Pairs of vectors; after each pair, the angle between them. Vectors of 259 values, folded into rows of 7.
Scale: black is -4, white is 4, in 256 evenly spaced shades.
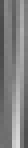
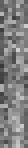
partly aligned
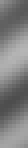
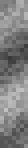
nearly opposite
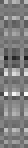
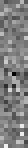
partly opposed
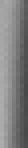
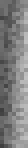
nearly opposite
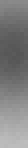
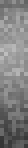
nearly opposite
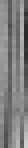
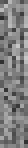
partly opposed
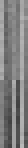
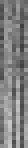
nearly opposite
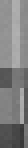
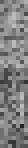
partly aligned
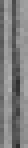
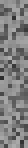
orthogonal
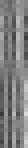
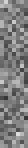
orthogonal
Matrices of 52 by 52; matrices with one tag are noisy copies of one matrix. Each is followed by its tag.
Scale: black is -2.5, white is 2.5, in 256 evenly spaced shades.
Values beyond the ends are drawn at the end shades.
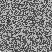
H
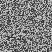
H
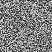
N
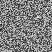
H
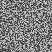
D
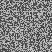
D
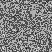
N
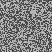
N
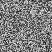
N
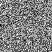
H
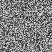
D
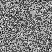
N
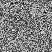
N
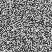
H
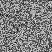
N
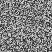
H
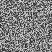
D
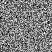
D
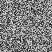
H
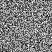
D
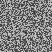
H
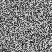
D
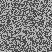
H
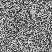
N
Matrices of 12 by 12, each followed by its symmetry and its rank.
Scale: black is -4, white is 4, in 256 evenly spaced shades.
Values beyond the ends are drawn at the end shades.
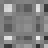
symmetric, rank one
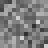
symmetric, full rank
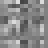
neither, rank two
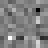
antisymmetric, rank two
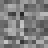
neither, rank two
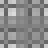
symmetric, rank one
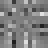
antisymmetric, rank two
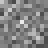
symmetric, full rank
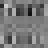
neither, rank two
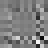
antisymmetric, rank two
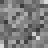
symmetric, full rank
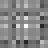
symmetric, rank one
